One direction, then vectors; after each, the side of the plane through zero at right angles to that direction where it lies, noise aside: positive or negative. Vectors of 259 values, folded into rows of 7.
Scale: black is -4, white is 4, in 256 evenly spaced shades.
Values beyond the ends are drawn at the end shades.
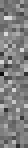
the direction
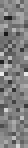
negative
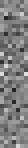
negative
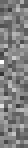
positive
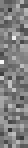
positive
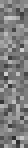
positive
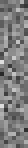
positive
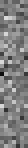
positive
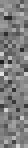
negative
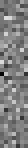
positive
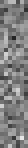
positive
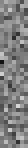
negative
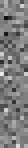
negative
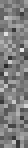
positive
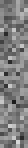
negative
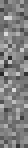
positive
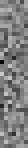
negative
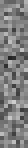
positive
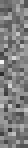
positive
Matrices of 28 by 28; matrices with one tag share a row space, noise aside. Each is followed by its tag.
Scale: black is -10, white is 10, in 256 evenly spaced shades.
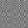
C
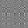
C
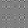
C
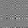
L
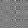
L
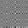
L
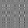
C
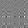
C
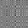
L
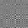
L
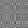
L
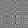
L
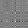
L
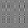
C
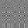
C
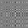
L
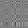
L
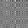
L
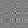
L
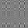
C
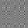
C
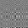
L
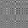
L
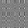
C
